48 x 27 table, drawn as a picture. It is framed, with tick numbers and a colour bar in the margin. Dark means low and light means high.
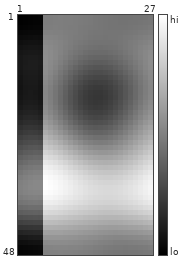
Ninth with the lowest average: top left. Seam: vertical, 20% of the way across, the right part higher. Average level on the scale: 50%.
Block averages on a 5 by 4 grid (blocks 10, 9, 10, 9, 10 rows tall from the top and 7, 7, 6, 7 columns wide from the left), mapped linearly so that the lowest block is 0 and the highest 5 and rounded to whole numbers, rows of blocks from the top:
0222 | 0112 | 1323 | 3545 | 1333
